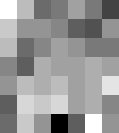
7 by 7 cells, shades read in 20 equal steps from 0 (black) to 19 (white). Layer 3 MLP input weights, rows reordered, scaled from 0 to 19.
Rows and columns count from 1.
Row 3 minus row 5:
3 -6 -3 -2 -1 -4 -8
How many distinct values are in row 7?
6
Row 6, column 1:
7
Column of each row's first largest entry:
1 1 1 3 7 2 6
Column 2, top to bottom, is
14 11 8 7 14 16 15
